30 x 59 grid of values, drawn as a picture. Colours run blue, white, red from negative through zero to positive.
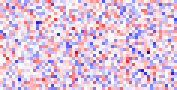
Mirror symmetry: none. Grain: fine. Odd rows or columns: none. Slope: none. Seam: none. Average level on the scale: 50%. Histogram: bell-shaped.
